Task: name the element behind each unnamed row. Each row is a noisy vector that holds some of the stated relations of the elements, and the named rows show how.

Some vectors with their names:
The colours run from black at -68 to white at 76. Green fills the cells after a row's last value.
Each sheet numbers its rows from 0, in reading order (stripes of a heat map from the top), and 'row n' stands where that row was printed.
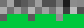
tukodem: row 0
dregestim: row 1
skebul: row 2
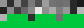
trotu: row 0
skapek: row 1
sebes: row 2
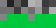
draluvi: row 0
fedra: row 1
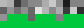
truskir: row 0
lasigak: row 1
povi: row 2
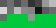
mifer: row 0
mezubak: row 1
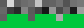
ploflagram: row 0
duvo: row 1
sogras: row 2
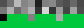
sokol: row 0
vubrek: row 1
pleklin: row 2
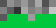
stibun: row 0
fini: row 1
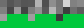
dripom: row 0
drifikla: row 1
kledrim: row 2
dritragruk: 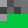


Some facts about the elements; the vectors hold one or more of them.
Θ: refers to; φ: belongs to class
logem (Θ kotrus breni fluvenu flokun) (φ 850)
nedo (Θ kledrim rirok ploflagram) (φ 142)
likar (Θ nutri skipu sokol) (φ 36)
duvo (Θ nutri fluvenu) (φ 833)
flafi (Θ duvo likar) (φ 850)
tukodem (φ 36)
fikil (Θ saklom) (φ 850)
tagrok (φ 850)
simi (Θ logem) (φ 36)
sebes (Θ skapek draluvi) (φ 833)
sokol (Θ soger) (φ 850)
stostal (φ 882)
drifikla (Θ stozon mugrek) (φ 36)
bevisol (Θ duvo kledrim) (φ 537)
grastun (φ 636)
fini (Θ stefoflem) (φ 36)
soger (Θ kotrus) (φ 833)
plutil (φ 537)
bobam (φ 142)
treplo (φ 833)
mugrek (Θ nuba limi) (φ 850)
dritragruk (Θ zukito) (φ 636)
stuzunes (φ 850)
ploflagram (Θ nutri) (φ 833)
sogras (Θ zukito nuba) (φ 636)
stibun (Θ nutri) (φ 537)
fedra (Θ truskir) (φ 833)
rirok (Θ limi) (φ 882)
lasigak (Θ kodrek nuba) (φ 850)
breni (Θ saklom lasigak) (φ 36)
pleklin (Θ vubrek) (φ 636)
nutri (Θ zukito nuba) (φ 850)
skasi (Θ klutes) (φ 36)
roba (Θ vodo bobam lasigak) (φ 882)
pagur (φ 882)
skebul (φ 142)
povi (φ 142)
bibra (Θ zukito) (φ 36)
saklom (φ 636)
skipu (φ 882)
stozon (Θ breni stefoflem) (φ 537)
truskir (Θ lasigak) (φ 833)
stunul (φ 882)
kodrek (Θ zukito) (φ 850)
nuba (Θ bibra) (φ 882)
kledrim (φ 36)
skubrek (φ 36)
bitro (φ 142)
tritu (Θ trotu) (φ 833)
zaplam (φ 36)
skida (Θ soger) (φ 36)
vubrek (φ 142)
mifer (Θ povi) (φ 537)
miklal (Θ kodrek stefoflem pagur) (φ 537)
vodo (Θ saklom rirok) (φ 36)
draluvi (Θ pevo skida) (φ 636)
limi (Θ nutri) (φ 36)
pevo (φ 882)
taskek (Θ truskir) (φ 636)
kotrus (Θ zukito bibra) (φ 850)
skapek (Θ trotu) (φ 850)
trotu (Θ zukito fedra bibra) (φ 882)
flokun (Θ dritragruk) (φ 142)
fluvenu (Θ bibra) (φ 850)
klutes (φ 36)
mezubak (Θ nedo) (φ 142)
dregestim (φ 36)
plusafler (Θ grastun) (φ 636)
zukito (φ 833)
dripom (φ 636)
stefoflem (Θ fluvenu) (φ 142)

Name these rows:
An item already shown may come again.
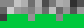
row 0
fluvenu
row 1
fini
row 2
fedra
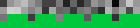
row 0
fikil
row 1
skida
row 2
draluvi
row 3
stibun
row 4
flafi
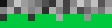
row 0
flafi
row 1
skida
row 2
bobam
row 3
breni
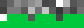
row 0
roba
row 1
klutes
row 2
zukito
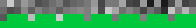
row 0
limi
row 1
taskek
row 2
taskek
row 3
simi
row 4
treplo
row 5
pevo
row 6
skasi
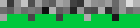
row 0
stefoflem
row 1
likar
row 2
soger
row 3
saklom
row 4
nutri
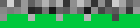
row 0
vodo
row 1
rirok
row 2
stefoflem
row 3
trotu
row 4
bibra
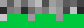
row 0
pagur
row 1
breni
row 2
grastun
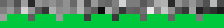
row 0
miklal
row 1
bevisol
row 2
stozon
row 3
likar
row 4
kledrim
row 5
logem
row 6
bevisol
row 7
skipu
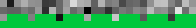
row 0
flokun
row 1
tritu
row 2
nutri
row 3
nuba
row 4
taskek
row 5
mugrek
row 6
kotrus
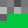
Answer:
plutil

